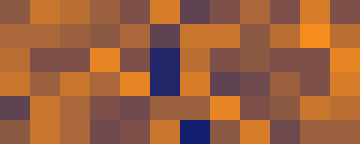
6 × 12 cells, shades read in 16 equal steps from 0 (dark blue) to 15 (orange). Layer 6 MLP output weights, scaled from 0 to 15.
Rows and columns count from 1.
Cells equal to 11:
6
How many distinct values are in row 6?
8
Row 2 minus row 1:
2 -2 -2 -1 3 -8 7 5 -2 4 2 4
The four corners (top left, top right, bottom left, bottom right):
8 7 8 9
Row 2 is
10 10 9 8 10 5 12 12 8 11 15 11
